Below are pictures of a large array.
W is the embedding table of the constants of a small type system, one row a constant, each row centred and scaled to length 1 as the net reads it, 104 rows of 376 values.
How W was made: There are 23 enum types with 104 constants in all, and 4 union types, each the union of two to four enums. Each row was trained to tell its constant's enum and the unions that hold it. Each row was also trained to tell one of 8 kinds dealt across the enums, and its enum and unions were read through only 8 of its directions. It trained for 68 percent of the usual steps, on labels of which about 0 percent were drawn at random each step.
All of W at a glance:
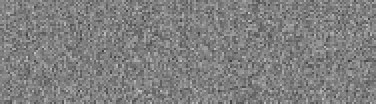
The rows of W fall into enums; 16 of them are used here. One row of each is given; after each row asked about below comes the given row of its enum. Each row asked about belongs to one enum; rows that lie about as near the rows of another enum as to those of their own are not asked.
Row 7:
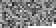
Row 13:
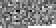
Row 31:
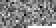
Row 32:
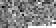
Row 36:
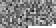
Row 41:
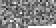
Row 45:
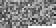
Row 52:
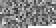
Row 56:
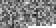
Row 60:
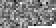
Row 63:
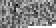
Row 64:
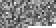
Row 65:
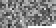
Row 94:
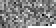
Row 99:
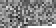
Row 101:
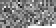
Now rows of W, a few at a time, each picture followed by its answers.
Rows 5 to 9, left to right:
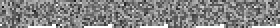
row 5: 63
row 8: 56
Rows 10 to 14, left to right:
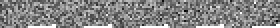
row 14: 31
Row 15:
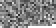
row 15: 52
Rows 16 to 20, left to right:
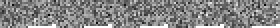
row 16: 36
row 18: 7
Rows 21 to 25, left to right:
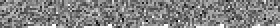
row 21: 64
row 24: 36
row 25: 101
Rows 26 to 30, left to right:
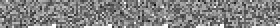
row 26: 101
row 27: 64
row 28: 101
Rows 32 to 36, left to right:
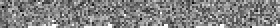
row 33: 7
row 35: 94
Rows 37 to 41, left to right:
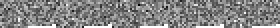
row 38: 64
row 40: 56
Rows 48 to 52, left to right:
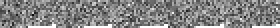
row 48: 36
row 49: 99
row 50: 99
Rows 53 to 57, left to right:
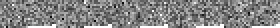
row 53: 99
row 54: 31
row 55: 32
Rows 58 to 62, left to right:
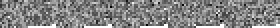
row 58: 65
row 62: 45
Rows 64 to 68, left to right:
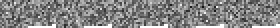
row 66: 64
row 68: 45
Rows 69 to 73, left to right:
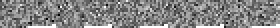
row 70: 32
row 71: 31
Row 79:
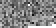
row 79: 7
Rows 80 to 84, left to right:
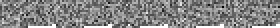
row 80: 45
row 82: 63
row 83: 13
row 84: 13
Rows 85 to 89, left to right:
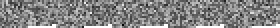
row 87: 99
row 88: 56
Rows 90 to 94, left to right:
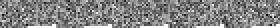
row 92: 56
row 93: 7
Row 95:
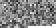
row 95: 63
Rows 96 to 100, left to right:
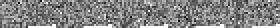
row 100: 60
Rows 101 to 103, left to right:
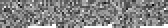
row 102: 60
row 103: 60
